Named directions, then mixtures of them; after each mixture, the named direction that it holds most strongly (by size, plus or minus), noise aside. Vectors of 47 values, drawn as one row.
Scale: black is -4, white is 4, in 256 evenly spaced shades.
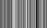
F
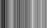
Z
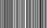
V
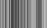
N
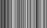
F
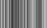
N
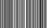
V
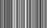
V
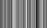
F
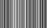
V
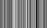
F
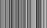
N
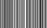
V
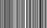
V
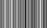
V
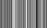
F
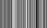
F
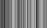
F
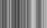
N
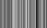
F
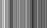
Z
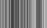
N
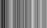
Z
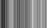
Z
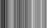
Z
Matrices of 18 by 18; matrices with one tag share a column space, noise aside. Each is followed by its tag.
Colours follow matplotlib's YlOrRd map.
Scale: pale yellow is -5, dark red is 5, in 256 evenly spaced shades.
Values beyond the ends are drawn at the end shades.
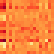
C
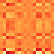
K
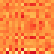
K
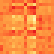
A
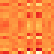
K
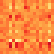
C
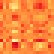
C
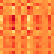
A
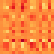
C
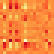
C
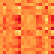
A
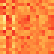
A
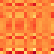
K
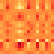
C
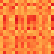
A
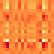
C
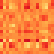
C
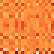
K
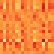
C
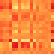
C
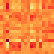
C
